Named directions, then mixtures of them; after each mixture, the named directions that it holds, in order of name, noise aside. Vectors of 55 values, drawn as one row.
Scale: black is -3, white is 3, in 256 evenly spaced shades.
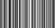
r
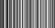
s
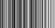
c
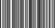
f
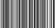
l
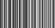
c, r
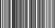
c, f, r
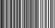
c, f, s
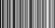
c, f, s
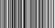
c, s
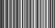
s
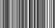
f, l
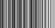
c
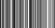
c, f, s
